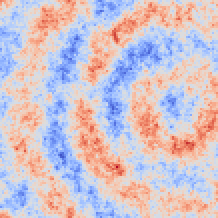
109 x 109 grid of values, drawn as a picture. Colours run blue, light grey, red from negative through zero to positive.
Rings spread out from the middle right. There is no overall slope. The ninth with the highest average is the middle right. On average the colour sits 50% of the way up the scale. There is no seam.
